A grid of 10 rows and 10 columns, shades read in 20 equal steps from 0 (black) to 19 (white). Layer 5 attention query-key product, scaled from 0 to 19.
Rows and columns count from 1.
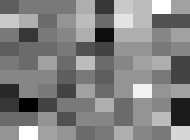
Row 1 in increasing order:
4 7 9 9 9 12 13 14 15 19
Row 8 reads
4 0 5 9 9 13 8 11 10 2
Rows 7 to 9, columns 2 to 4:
10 9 5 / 0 5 9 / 8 11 6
